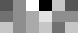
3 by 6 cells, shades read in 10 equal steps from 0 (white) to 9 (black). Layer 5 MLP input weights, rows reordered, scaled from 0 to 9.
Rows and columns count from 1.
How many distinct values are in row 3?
4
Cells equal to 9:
1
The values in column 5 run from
2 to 5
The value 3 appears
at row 2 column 3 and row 3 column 3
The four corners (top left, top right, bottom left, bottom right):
6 6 2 2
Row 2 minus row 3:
3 0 0 -1 -1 2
